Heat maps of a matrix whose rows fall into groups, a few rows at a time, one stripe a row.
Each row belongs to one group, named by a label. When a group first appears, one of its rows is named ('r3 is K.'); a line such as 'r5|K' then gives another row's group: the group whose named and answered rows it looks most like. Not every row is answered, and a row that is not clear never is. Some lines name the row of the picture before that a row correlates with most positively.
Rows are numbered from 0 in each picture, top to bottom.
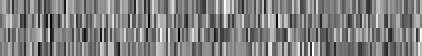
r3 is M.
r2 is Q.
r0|M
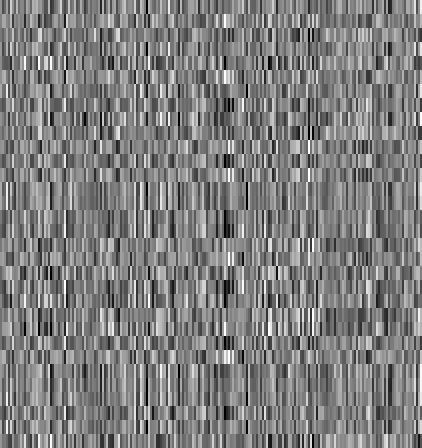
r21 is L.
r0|Q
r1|M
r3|Q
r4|L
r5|M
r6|Q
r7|L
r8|Q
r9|L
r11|L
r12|M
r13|Q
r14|Q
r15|L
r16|L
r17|M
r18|M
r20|L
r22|M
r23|M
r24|L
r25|M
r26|Q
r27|Q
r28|Q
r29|L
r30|Q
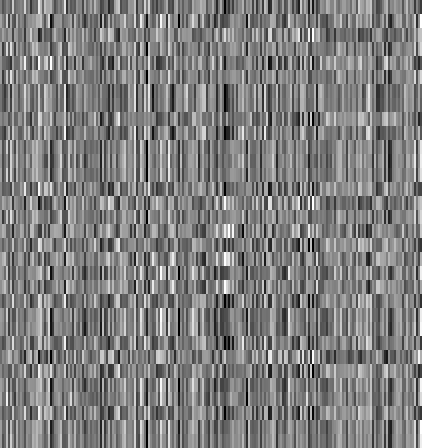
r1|Q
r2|M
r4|L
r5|Q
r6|L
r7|L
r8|L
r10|Q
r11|Q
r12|Q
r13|L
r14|M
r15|Q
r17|L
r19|Q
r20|M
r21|L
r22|Q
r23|Q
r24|L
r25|M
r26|L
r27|Q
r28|Q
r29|L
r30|Q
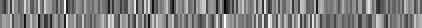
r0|L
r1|M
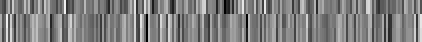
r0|L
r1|Q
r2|Q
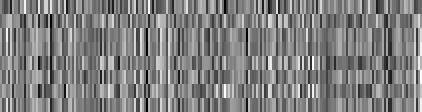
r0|L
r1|M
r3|Q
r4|M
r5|Q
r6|M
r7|Q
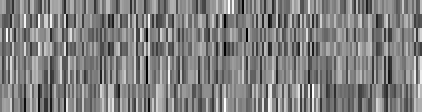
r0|M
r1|L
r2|Q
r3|L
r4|Q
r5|Q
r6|M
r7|M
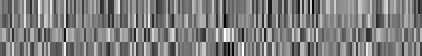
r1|L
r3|L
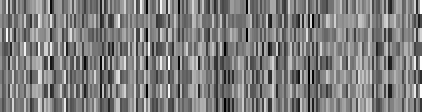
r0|Q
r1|L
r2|Q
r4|Q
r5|L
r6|Q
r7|L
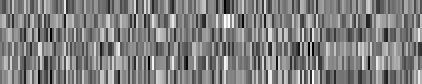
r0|L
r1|M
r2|M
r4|M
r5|M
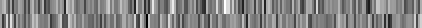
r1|Q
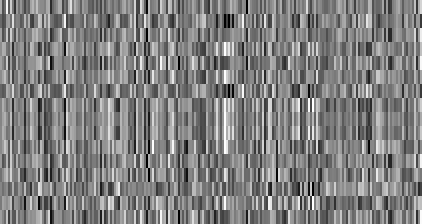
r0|Q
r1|L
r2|Q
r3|M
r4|Q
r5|M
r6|L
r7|M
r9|M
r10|M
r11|Q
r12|M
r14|M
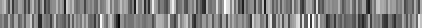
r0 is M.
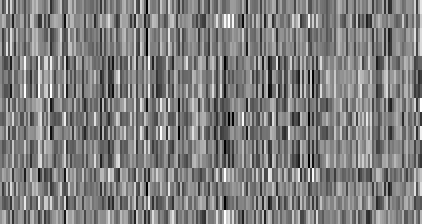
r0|Q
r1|M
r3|Q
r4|L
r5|L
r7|Q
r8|L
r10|L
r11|L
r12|M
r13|Q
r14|L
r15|M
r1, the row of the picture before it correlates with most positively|0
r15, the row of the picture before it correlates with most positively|0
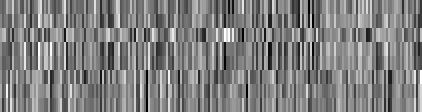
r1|L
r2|M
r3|L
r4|L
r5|Q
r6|Q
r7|Q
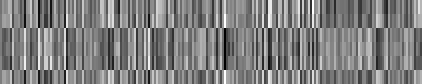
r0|M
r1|M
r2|L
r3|L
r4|L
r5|M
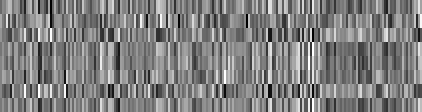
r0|M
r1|Q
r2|L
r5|M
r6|L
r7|M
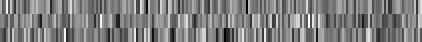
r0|Q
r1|M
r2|L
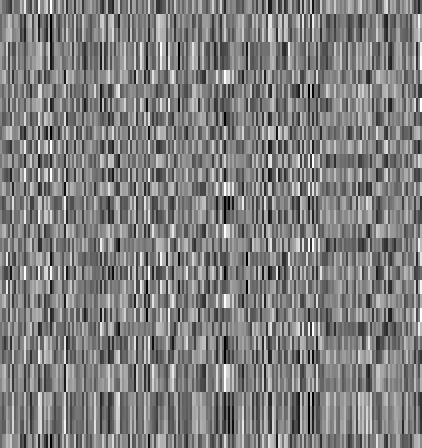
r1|M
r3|Q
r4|Q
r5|M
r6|L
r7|Q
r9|M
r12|L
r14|L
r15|L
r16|M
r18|Q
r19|L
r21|M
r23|M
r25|L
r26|M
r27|M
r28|L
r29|L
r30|L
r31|M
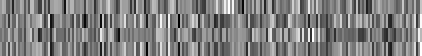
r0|M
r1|Q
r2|M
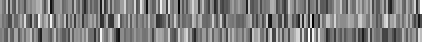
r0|Q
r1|L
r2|M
